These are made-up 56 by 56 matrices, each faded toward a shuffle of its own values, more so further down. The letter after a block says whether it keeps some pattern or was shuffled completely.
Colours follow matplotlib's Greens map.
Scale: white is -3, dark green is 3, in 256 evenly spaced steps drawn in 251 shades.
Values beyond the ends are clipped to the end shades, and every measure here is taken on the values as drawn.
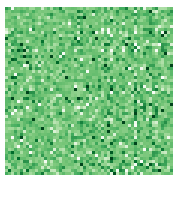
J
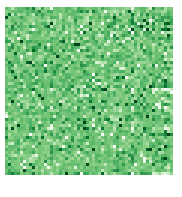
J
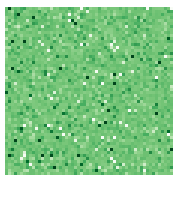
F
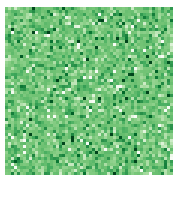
F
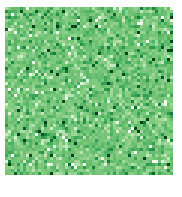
F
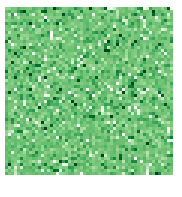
F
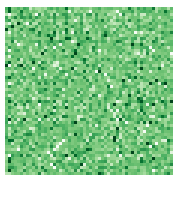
J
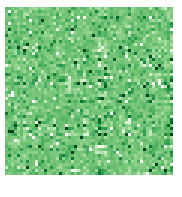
J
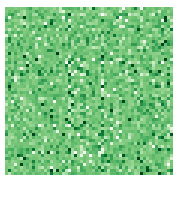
J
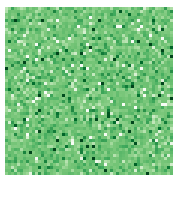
F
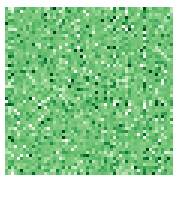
J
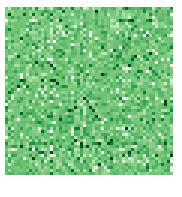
J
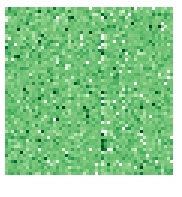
J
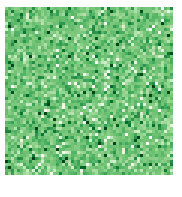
F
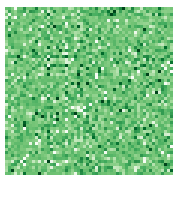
J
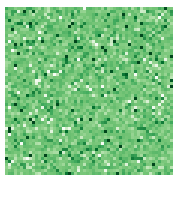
F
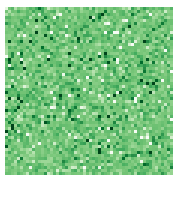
F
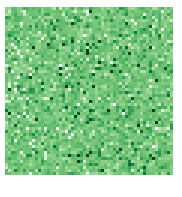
F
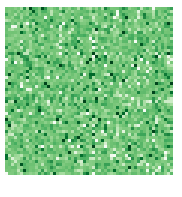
J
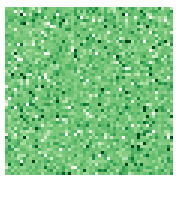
F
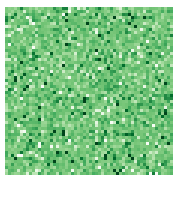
F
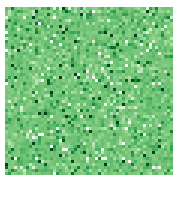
F
